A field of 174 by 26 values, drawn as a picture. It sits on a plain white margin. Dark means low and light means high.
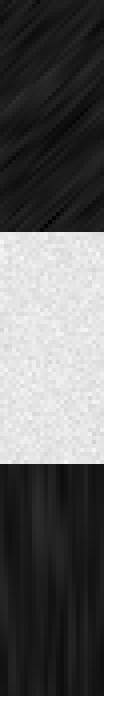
The table splits into 3 rows of 1 panel. Panel 1,1: very low, slanting up to the right, faint in contrast. Panel 2,1: very high, fine-grained, faint in contrast. Panel 3,1: very low, streaked downward, faint in contrast.
